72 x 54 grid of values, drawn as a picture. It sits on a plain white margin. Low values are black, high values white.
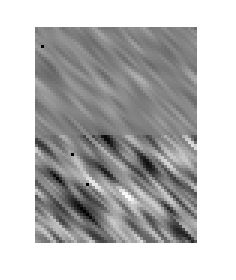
The distribution is heavy-tailed on both sides. Three lone cells stand out, each far lower than its neighbours. A horizontal seam about 50% of the way down splits the table, and the top part is calmer. The halves do not mirror each other. On average the colour sits 50% of the way up the scale. Streaks slant down to the right.
